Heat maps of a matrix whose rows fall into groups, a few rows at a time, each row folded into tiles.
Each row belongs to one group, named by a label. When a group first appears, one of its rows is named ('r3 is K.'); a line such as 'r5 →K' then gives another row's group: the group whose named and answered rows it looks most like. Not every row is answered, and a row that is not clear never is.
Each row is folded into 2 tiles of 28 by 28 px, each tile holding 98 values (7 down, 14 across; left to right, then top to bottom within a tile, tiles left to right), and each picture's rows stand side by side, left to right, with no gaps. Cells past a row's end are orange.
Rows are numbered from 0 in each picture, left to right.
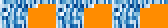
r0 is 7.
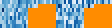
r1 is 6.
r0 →7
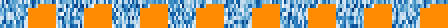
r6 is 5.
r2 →5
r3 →6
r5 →5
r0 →6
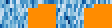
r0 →6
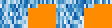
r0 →5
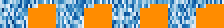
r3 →5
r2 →6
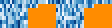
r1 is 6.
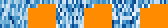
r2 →6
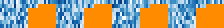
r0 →6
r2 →6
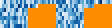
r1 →6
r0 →5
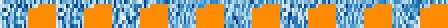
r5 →5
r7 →7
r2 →6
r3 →5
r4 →5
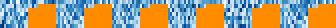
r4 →5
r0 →6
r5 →7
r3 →5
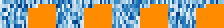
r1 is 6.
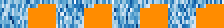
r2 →7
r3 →5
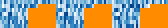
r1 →5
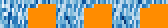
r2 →5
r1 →5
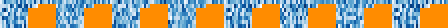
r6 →6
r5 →5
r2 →6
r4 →7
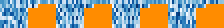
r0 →6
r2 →5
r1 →5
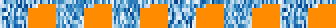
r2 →7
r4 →5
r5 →7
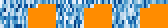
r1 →6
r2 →6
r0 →5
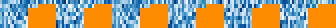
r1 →6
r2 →7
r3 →6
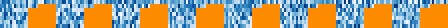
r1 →6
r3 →7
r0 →6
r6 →6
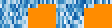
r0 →5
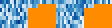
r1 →7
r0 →6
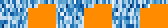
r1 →7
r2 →5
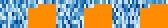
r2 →5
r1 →7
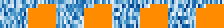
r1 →7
